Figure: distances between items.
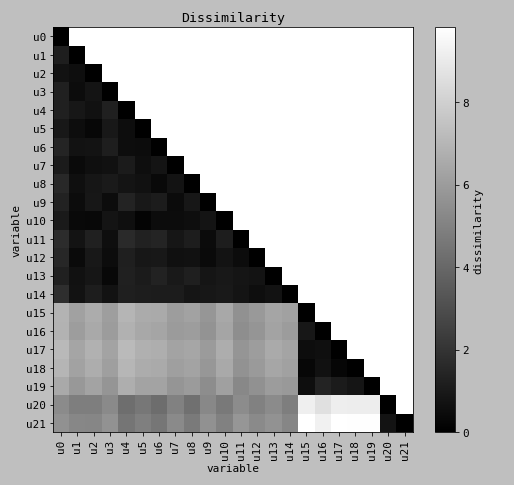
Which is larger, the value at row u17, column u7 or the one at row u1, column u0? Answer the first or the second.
the first
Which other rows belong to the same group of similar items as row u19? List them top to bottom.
u15, u16, u17, u18
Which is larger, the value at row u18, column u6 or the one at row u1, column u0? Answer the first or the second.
the first
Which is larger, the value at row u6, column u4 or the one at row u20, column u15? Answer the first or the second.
the second
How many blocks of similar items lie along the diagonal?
3
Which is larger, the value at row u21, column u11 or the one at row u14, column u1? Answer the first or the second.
the first
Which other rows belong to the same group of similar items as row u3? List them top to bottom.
u0, u1, u2, u4, u5, u6, u7, u8, u9, u10, u11, u12, u13, u14
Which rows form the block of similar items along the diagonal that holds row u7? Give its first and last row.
u0 to u14
